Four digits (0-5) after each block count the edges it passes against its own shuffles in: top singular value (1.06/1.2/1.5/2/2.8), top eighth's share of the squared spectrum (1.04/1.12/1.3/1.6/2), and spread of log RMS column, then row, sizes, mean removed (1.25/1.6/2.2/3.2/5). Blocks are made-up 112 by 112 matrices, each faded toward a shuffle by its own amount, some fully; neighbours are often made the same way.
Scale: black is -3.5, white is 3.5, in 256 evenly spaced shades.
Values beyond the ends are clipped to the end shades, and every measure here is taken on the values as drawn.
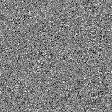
3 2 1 1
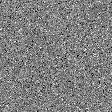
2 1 0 0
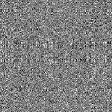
4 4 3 2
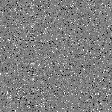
3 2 1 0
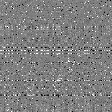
5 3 2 3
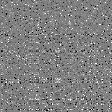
4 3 2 2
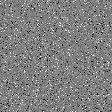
3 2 0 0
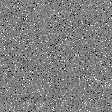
3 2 0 1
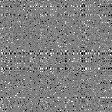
5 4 2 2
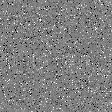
3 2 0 1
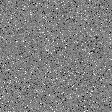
1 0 0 0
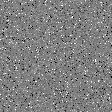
2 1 0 0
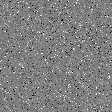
0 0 0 0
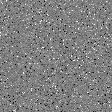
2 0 0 0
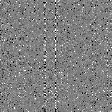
4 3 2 1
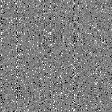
4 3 3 1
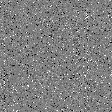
3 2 1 0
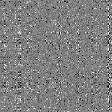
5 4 3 2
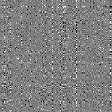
5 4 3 2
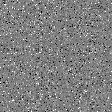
3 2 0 0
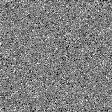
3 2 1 0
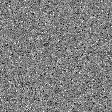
1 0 0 0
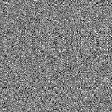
4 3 2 2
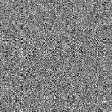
4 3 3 2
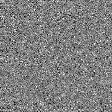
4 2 1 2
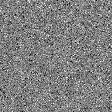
3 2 0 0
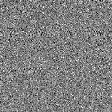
4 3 1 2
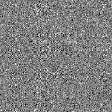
4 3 2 2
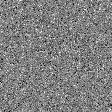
0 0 0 0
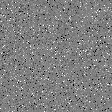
2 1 0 0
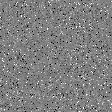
3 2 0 0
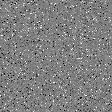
2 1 0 0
